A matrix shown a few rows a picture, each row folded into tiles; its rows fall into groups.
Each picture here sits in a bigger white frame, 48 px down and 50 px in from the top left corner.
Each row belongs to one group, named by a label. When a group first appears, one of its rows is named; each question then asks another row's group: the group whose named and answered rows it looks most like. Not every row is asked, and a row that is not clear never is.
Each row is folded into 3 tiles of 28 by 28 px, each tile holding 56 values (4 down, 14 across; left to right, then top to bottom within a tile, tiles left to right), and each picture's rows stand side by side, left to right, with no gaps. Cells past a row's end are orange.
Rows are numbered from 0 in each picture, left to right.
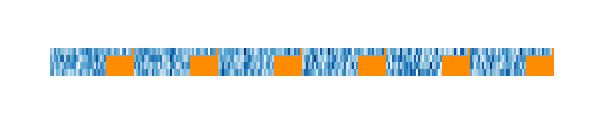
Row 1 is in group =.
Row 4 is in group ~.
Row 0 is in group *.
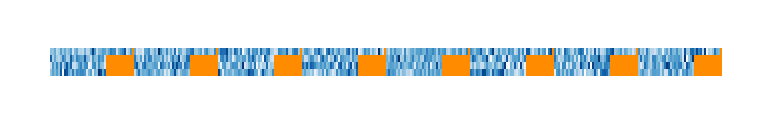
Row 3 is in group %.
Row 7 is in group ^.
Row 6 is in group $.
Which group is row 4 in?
*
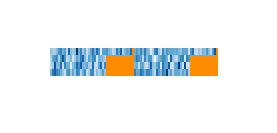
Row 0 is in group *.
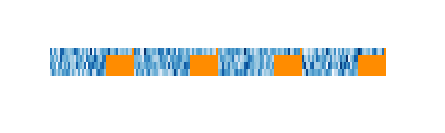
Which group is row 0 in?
$
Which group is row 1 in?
$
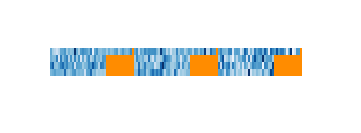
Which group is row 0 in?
$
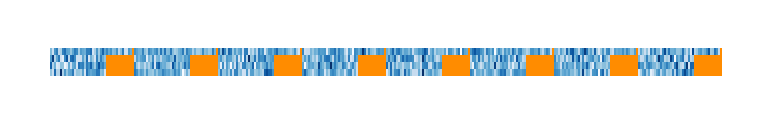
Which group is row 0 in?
=
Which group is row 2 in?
$
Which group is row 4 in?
=
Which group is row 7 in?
%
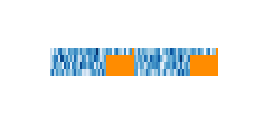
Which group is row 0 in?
*
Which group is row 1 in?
*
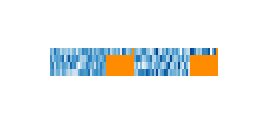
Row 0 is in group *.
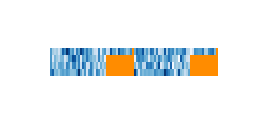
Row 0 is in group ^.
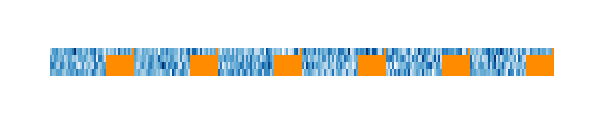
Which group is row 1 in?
^
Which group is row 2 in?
~
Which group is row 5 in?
^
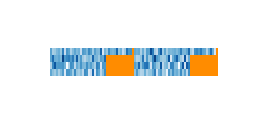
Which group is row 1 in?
%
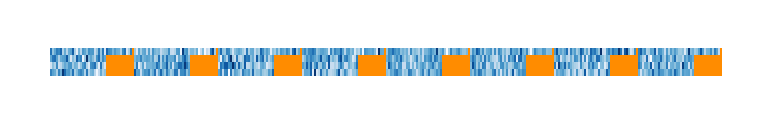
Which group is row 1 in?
~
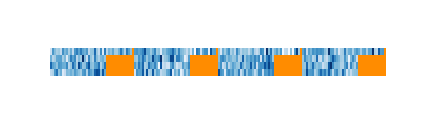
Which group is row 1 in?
=
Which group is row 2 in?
~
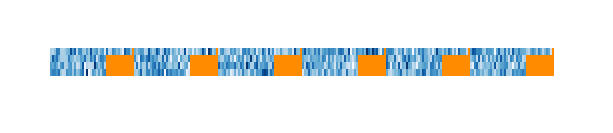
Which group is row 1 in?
~
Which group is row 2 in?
%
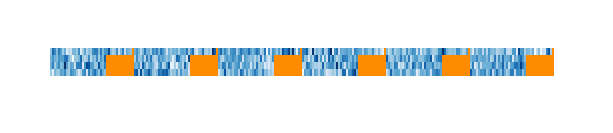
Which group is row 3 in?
$
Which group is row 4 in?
$
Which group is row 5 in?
~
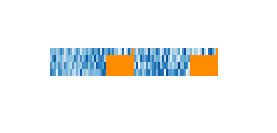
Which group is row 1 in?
~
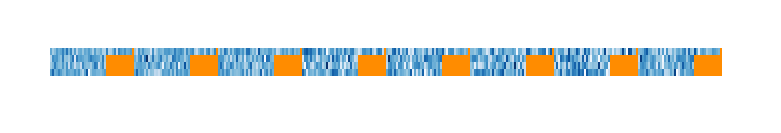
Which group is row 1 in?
*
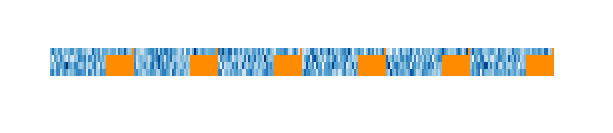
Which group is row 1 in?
^
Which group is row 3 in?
*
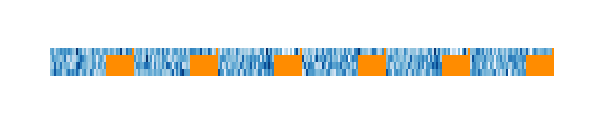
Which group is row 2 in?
~
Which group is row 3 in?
$
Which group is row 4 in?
~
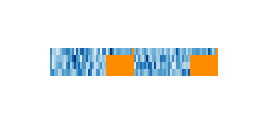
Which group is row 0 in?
^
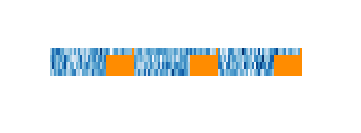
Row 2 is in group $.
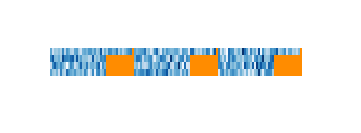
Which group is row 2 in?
$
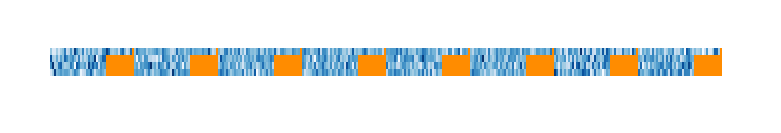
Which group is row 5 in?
*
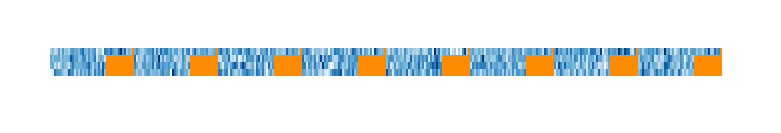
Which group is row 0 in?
%
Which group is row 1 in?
^
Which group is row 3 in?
*
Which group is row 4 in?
~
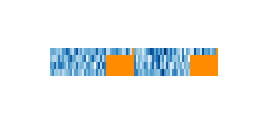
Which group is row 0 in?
%
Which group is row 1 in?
^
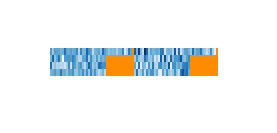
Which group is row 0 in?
=
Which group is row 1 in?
$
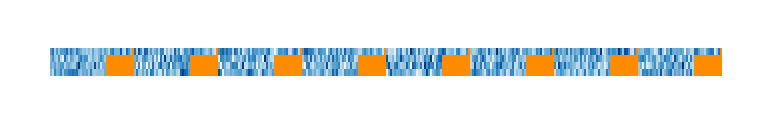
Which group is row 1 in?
$
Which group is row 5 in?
*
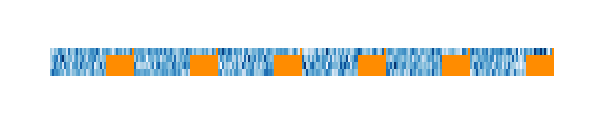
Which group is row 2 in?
$
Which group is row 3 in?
$
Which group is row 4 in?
%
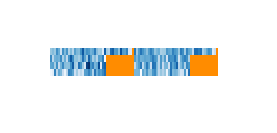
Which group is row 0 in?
%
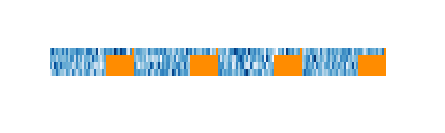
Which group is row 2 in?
^
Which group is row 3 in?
*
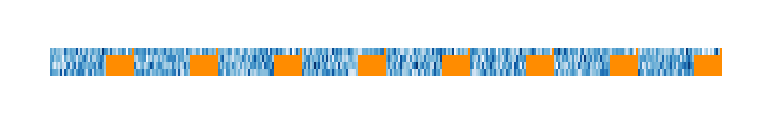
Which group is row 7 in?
~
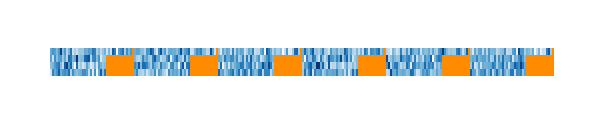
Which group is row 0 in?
=
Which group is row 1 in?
%
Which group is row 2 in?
~
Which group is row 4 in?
$
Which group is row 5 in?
~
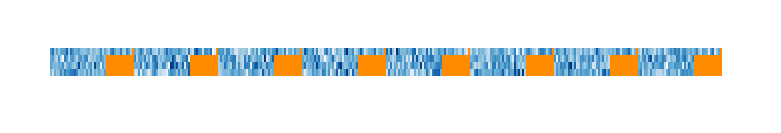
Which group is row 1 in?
%
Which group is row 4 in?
$
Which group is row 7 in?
*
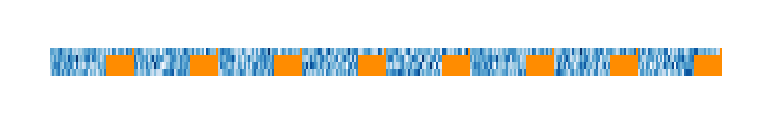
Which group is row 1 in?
*
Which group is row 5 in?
=
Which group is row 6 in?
*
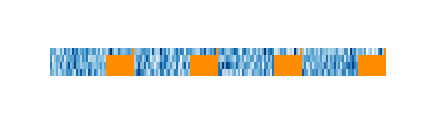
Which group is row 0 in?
^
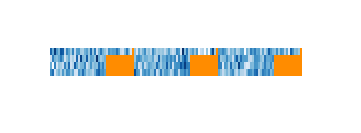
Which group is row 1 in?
~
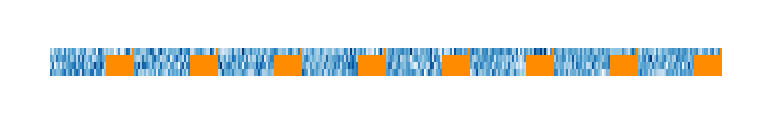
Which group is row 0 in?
~
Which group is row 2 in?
$
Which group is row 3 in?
~
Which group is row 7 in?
*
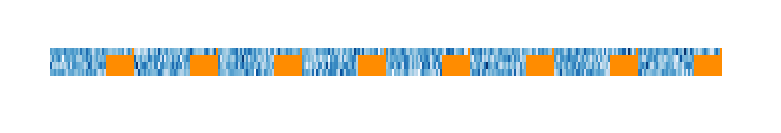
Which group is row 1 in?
$
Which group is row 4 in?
%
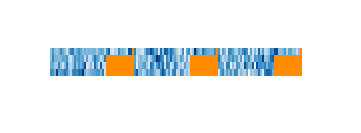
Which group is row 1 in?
^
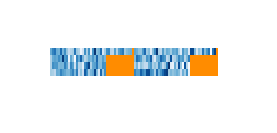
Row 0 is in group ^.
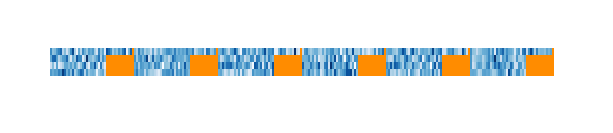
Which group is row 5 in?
^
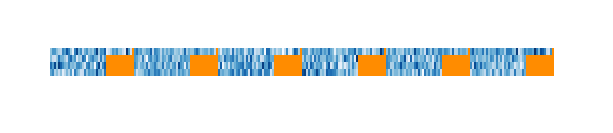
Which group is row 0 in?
%
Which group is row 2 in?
~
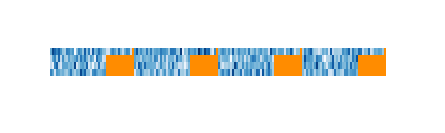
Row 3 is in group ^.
